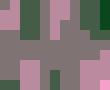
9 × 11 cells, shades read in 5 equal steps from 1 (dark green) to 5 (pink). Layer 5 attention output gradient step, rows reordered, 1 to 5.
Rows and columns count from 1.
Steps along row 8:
same up same down down up same up same same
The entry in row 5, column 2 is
3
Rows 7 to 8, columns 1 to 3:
3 3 4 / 3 3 4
